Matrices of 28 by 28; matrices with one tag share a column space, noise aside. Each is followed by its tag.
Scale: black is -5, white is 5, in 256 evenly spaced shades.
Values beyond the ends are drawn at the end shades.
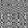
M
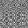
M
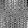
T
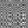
M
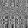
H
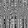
H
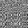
M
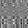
H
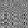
M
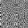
M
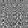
M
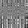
H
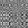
M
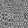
M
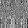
H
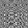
M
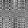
T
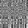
H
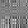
H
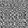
M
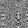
M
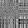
H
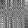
T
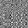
M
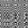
M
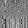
H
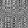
T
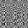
M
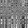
H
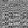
M
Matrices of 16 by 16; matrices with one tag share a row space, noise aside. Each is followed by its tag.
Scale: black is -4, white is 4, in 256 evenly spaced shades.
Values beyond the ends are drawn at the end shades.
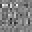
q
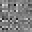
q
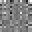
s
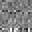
q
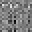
q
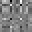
s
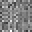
q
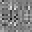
q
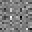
s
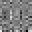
s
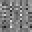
s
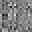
q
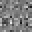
s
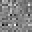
q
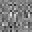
q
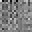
q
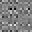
q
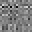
q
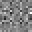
s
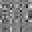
s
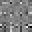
s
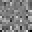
s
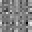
s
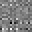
q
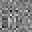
q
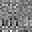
q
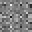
s
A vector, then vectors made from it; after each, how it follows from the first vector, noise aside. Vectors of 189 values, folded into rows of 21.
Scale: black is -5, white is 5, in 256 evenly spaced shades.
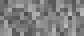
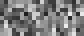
scaled up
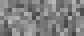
negated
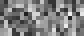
scaled up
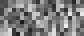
scaled up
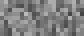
negated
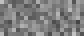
wrapped around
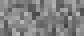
negated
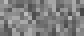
negated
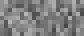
negated
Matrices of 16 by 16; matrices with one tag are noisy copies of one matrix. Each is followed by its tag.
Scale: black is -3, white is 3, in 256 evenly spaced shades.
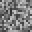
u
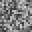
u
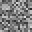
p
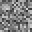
p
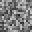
u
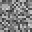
p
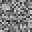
p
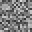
p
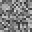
p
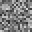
p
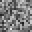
u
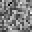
u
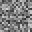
p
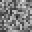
u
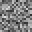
p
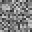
p
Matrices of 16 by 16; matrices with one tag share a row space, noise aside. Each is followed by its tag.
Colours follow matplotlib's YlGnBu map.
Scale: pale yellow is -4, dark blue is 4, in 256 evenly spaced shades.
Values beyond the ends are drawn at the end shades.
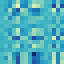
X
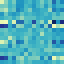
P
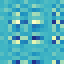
X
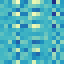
X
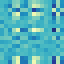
X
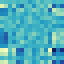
P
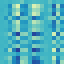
X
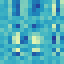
X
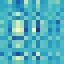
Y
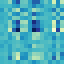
X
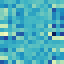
P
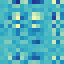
X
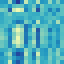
Y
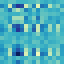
Y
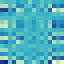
P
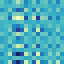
Y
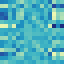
P
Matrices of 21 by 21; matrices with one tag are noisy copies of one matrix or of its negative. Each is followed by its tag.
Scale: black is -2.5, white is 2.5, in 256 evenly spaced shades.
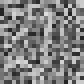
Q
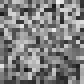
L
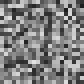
Q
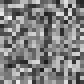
Q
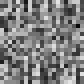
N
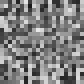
N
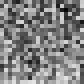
L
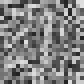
Q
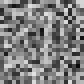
Q
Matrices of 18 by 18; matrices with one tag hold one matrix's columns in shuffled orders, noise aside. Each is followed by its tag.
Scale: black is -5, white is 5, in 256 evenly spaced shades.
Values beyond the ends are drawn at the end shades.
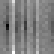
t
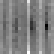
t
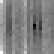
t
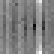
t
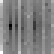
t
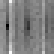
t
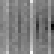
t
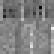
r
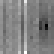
t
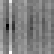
t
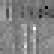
r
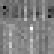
r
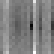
t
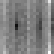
t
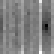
t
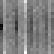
t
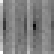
t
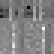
r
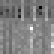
r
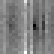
t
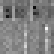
r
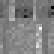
r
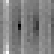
t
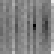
t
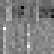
r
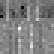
r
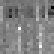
r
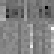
r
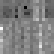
r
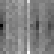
t
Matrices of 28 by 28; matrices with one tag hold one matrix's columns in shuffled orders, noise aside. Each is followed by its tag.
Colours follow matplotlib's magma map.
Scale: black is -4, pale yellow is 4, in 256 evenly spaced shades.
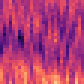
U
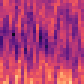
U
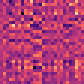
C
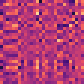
C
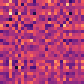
C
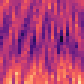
U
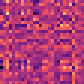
C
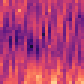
U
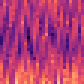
U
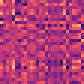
C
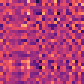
C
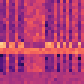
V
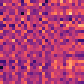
C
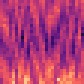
U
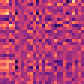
C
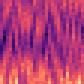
U
